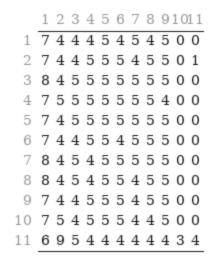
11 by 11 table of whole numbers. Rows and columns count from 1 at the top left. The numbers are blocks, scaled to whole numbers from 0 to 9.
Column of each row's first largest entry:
1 1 1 1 1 1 1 1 1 1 2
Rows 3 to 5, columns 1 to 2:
8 4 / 7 5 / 7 4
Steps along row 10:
down down up same same down same up down same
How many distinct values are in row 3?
4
